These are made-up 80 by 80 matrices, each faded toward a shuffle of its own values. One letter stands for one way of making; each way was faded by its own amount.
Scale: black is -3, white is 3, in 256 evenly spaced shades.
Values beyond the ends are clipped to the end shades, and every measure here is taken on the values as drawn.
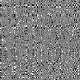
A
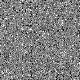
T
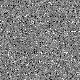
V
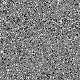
V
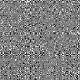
A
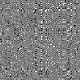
A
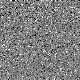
V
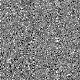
T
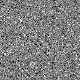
V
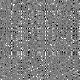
A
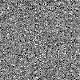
T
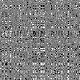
A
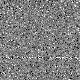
V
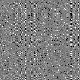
A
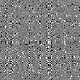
A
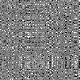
A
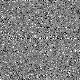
V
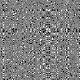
A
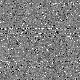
V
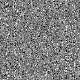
T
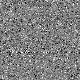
V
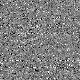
V
